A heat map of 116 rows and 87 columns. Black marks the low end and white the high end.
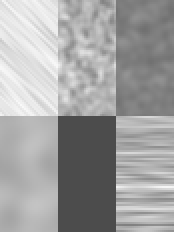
The table splits into 2 rows of 3 panels. Panel 1,1: very high, slanting down to the right, faint in contrast. Panel 1,2: high, blotchy. Panel 1,3: middling, blotchy, faint in contrast. Panel 2,1: high, smooth, faint in contrast. Panel 2,2: low, flat. Panel 2,3: high, streaked across.
